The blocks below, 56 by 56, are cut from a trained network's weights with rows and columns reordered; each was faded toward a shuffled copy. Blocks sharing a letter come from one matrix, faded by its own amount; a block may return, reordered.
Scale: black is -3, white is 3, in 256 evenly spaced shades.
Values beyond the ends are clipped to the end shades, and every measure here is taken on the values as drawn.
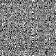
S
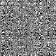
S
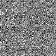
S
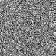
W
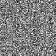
W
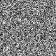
W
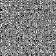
S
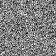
W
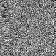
W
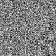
W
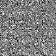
S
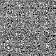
S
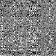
S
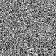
W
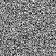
W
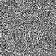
W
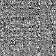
S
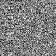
W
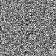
W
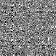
S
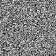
W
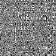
S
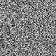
W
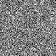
W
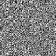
W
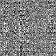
S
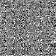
S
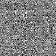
S
